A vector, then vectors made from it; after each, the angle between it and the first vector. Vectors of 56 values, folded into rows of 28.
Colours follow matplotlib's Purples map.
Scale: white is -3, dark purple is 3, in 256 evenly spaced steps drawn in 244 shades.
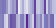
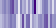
partly aligned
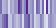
partly opposed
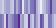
orthogonal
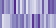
orthogonal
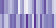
nearly parallel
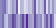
nearly parallel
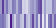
orthogonal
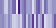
partly opposed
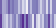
partly aligned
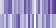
partly opposed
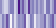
partly opposed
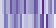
orthogonal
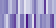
nearly parallel
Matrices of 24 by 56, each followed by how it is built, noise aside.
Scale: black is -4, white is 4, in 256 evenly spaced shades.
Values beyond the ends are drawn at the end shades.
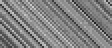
Toeplitz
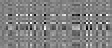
low rank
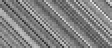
Toeplitz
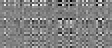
low rank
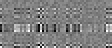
low rank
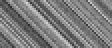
Toeplitz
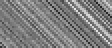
Toeplitz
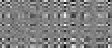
low rank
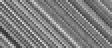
Toeplitz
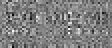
low rank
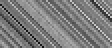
Toeplitz
